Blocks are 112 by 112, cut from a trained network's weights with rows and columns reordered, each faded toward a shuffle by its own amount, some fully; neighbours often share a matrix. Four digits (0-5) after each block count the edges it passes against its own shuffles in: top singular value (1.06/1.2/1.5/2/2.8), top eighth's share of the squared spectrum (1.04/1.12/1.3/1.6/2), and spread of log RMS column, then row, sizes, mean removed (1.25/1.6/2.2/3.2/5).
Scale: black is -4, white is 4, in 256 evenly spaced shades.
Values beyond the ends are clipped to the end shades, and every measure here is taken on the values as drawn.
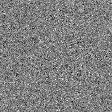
2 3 1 1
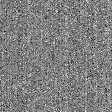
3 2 0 0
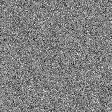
0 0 0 0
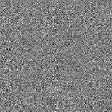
4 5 3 3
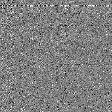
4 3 2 2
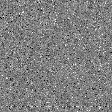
3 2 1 1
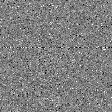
3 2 1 1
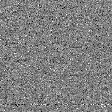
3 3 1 1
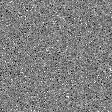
0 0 0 0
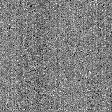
3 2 0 2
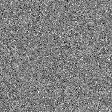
2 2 0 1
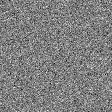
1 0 0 0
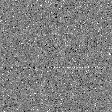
3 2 1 1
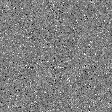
2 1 0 0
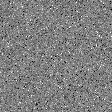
0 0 0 0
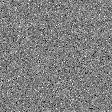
0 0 0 0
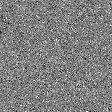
0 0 0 0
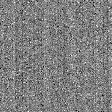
3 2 0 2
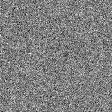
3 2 0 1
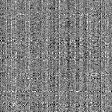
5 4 2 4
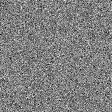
1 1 0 0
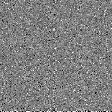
4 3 2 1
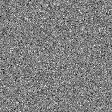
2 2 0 0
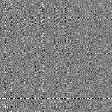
5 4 3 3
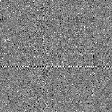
4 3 2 2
